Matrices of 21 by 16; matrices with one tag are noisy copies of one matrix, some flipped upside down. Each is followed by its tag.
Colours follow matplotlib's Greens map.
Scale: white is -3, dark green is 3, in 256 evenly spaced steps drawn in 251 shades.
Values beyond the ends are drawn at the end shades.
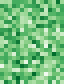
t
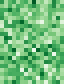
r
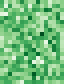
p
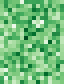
p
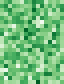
p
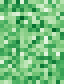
t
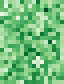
p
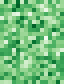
t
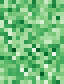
r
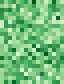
r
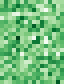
t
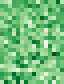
t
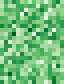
r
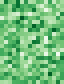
t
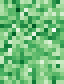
r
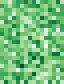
t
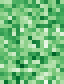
t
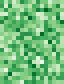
p
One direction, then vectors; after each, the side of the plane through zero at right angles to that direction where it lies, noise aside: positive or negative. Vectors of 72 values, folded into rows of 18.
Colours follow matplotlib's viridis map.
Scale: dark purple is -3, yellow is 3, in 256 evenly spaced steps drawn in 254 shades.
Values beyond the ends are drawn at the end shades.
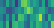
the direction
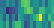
positive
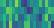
negative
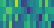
negative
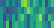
positive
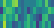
negative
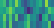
negative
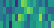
positive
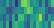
positive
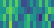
negative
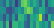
positive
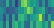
positive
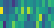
positive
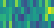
negative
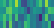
negative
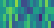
negative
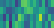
positive
